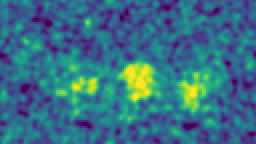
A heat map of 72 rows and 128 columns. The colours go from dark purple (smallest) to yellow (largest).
No lone cell stands out from its neighbours. The centre is the ninth with the highest average. Three bumps rise from the field. There are no regular stripes. Overall the values sit about 40% of the way up the scale.
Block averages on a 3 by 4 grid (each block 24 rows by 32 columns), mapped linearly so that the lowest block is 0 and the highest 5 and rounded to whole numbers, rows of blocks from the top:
0000
1452
1221
